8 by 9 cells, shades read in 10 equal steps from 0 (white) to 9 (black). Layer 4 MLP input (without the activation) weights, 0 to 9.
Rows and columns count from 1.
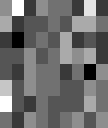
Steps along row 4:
same down up down down up down up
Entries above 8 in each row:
0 0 1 0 1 0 0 0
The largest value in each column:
7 9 7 6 6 7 7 9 7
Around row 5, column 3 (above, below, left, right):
4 4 7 5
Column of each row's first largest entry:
3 2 2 9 8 2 3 2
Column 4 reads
4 6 5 6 5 5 5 5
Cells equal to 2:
1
